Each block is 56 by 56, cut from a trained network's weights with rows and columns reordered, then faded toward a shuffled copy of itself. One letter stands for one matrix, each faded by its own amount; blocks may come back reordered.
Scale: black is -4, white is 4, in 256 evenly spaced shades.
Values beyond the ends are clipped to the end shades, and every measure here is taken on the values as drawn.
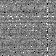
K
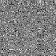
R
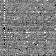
K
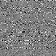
R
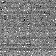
K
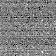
K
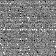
K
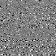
R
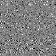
R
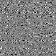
R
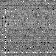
K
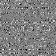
R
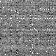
K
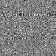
R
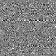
R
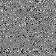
R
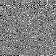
R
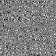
R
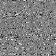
R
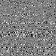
R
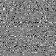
R
